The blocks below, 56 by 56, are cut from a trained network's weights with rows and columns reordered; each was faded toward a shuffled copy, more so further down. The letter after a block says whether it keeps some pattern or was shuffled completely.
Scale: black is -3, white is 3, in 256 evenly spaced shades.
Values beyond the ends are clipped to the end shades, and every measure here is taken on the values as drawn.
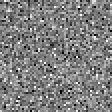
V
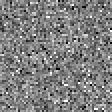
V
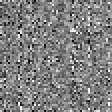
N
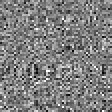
N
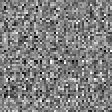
N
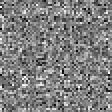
N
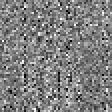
N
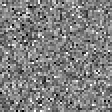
V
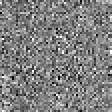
N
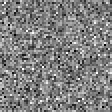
V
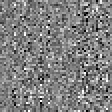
N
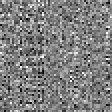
N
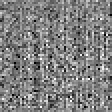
N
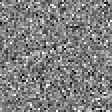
V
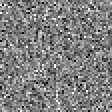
V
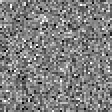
V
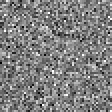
V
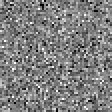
V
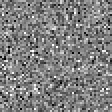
V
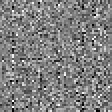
N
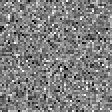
V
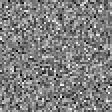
V
